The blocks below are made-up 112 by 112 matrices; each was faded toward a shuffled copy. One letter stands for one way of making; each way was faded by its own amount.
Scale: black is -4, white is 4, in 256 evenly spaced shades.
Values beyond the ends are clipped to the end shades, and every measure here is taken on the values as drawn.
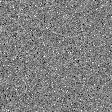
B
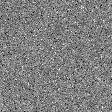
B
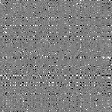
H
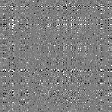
H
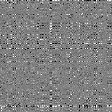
H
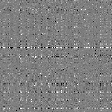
H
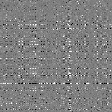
H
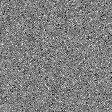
B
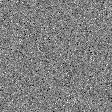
B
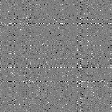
H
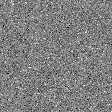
B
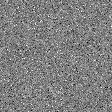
B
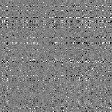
H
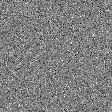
B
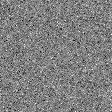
B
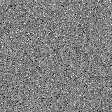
B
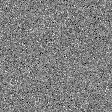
B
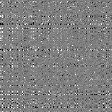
H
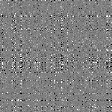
H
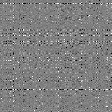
H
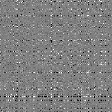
H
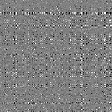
H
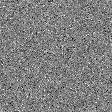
B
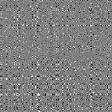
H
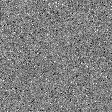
B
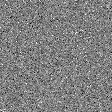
B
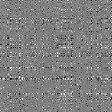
H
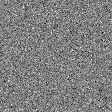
B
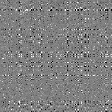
H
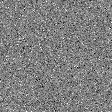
B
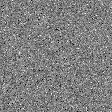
B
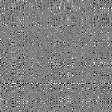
H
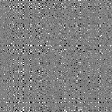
H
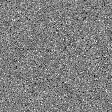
B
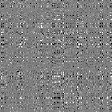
H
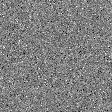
B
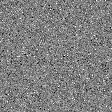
B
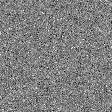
B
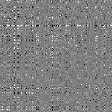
H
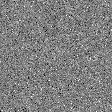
B
